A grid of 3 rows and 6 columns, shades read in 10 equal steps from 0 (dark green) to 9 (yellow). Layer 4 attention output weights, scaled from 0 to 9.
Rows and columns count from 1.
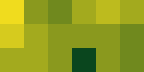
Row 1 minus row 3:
3 -1 -1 6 2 2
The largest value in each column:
9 6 5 6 7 6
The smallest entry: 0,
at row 3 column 4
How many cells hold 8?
1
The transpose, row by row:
9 8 6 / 5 6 6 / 4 5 5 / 6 5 0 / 7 5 5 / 6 4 4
